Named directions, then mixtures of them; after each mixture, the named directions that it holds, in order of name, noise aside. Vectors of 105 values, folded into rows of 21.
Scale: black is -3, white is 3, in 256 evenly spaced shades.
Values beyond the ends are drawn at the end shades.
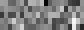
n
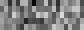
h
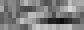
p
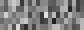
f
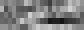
p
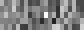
f, h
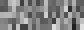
f, n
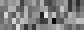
f, n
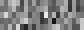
f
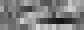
p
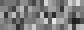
f, n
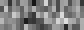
h, p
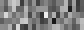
f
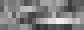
p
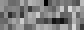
n, p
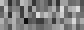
h, n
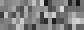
f, n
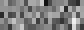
n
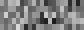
f, n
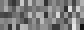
f, n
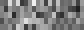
f, h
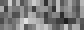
h, p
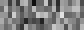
h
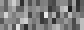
f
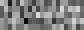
h, n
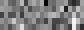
n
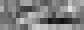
p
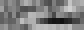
p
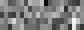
n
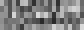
h, p
